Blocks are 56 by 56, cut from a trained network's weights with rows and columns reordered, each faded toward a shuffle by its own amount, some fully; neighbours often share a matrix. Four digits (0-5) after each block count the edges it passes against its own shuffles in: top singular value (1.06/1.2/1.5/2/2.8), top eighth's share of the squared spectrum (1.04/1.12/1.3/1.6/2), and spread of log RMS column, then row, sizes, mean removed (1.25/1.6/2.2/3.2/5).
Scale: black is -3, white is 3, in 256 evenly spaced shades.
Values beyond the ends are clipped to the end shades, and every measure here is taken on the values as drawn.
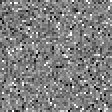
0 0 0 0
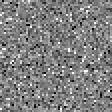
0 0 0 0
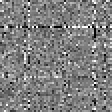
3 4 2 2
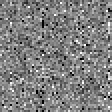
2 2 2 0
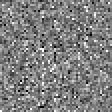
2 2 2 0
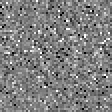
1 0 0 0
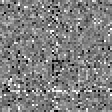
3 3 2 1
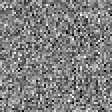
3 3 1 0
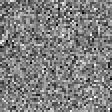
0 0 0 0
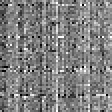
4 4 2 3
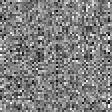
4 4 3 0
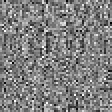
4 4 2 1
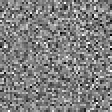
3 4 2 0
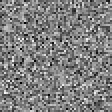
1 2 0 0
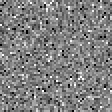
1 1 0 0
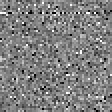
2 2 1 1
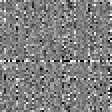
3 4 3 1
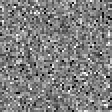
0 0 0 0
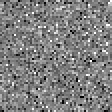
0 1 0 0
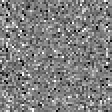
2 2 1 0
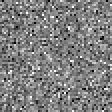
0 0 0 0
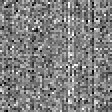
3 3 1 1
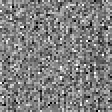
2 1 0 0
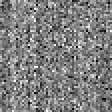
2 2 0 1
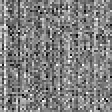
4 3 2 2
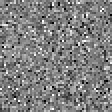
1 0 1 0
